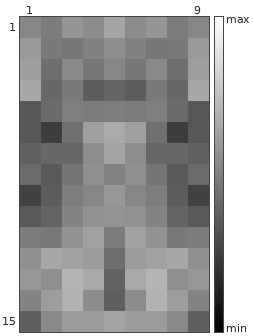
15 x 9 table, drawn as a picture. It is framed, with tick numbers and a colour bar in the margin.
Mirror symmetry: left to right. Stripes: none. Roughest part: bottom middle. Calmest part: centre.
